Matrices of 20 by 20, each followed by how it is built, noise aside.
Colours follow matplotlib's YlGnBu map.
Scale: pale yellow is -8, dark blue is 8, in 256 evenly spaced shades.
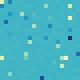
sparse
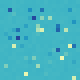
sparse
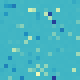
sparse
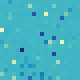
sparse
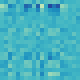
low rank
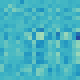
low rank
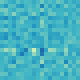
low rank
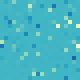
sparse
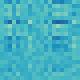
low rank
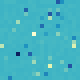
sparse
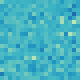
low rank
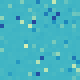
sparse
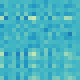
low rank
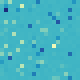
sparse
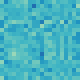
low rank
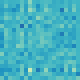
low rank
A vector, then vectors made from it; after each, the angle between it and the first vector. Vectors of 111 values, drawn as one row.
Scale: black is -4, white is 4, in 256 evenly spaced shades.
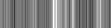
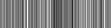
partly opposed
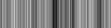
nearly opposite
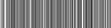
orthogonal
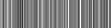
orthogonal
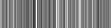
orthogonal
